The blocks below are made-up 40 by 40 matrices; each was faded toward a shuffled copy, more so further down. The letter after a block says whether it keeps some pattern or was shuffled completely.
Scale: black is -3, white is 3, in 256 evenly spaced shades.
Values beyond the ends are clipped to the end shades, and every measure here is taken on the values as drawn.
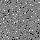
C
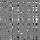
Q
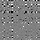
Q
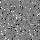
C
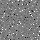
C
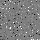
C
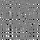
Q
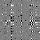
Q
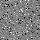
C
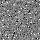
C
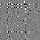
Q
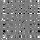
Q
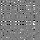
Q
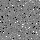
C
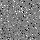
C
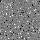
C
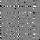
Q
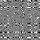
Q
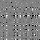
Q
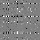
Q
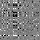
Q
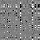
Q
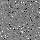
C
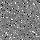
C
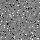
C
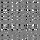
Q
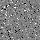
C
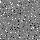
C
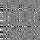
Q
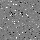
C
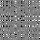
Q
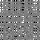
Q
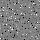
C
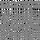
Q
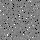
C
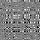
Q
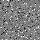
C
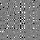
Q
